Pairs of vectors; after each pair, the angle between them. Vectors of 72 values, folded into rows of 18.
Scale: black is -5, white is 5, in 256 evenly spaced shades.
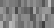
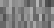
partly opposed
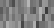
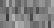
orthogonal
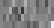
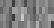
partly opposed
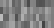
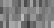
partly aligned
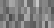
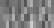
partly opposed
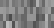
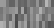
orthogonal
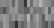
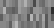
partly opposed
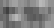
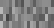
orthogonal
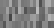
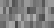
partly aligned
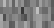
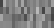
partly aligned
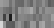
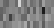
orthogonal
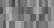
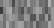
nearly parallel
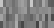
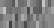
orthogonal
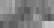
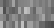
partly opposed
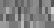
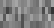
nearly opposite
